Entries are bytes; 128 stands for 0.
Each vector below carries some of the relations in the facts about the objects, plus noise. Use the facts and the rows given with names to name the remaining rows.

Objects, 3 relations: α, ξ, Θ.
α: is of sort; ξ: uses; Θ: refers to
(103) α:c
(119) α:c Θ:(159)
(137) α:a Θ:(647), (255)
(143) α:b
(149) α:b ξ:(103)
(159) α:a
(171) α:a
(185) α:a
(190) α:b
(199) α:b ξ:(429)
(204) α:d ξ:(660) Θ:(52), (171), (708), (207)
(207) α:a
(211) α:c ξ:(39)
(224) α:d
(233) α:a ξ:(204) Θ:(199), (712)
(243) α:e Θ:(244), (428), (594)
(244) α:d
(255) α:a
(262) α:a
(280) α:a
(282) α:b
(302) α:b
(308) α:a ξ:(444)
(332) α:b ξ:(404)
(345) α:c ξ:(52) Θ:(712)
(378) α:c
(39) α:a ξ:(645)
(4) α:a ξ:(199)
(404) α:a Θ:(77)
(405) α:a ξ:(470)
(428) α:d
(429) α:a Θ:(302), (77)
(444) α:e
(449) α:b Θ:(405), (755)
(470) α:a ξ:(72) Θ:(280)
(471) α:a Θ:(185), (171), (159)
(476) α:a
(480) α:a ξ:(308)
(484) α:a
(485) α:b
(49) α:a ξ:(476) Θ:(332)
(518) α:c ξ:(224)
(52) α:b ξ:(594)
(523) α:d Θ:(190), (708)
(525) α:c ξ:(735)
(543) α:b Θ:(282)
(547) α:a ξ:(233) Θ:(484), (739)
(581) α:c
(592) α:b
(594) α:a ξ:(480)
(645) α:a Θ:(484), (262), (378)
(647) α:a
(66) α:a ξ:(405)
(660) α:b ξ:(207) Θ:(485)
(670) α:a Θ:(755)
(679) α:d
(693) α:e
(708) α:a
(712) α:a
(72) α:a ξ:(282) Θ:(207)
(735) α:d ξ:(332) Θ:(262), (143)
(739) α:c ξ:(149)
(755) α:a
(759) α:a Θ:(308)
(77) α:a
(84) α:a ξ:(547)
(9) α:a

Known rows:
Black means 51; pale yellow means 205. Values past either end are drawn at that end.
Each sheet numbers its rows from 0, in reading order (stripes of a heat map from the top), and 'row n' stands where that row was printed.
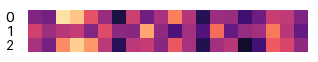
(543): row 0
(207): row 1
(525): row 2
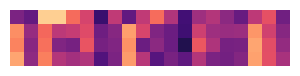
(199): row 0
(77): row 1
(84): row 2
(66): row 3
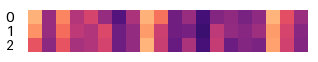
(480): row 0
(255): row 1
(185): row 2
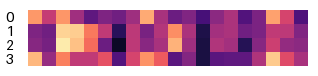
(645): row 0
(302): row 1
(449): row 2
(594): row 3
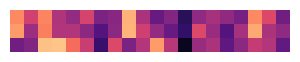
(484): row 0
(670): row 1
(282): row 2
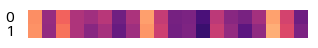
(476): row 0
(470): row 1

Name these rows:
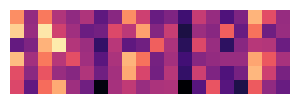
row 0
(49)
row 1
(444)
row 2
(660)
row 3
(308)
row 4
(72)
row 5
(735)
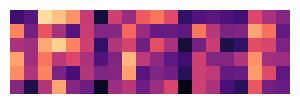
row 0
(52)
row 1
(233)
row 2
(739)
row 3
(405)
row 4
(547)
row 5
(204)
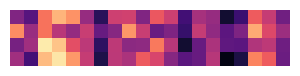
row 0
(119)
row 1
(4)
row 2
(143)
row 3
(345)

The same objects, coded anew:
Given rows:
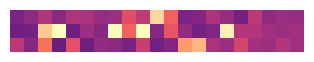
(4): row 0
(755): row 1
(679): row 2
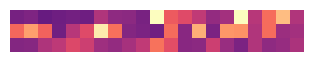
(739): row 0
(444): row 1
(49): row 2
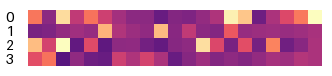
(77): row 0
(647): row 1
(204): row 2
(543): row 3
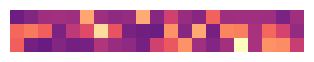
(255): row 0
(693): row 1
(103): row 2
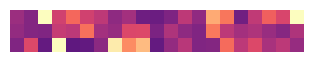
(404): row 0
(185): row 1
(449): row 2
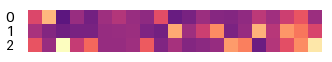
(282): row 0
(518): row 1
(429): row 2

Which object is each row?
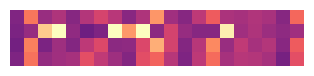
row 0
(480)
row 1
(670)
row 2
(594)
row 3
(308)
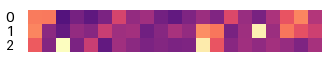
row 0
(302)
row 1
(581)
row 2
(523)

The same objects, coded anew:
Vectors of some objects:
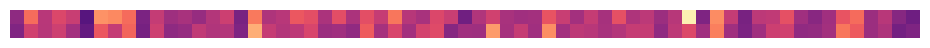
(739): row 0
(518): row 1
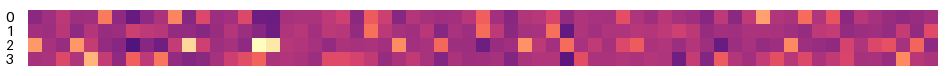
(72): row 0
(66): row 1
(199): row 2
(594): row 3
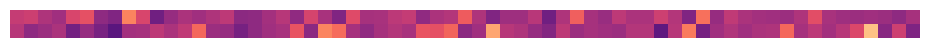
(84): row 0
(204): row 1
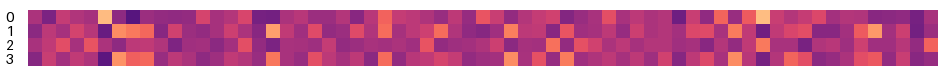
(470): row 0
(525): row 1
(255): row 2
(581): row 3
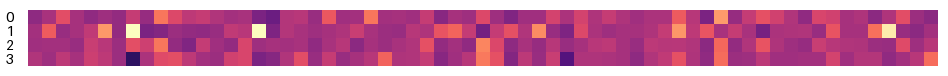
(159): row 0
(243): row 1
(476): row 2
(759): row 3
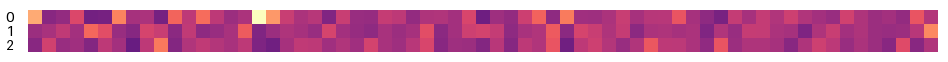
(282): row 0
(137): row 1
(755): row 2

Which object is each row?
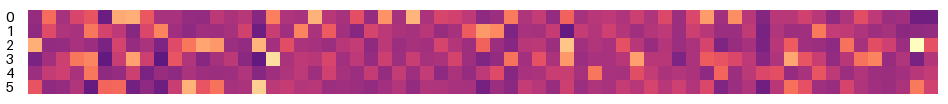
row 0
(378)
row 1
(645)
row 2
(660)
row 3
(345)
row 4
(712)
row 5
(449)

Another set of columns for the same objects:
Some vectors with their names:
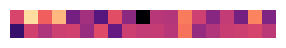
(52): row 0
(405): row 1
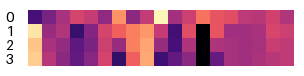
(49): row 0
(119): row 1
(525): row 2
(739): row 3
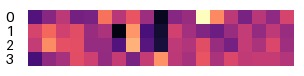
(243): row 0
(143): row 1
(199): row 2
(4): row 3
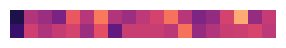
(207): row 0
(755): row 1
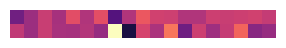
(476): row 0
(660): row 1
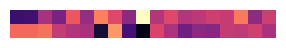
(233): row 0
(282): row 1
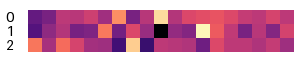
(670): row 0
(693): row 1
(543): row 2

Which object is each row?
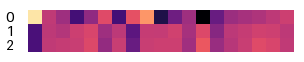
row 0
(378)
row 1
(77)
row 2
(712)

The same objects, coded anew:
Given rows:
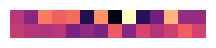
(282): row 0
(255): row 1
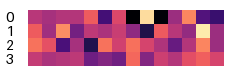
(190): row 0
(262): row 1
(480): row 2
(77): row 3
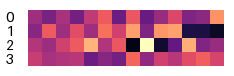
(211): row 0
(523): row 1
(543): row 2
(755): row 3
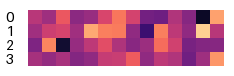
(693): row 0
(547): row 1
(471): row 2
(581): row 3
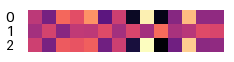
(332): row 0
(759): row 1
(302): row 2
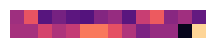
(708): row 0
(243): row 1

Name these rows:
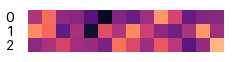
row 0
(207)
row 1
(308)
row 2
(103)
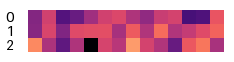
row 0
(119)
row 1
(233)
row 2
(594)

